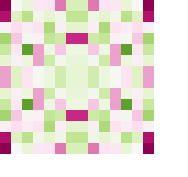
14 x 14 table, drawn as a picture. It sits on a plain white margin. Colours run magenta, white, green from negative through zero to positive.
There is no overall slope. The centre is the calmest part. It mirrors both left to right and top to bottom.
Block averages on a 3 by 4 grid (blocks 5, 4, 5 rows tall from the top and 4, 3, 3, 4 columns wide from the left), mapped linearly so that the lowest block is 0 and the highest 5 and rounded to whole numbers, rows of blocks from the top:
0 2 2 0
0 5 5 0
0 2 2 0
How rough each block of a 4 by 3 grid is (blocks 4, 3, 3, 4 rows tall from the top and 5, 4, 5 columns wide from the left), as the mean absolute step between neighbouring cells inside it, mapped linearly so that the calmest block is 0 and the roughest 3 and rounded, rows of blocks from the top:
232 | 303 | 303 | 232
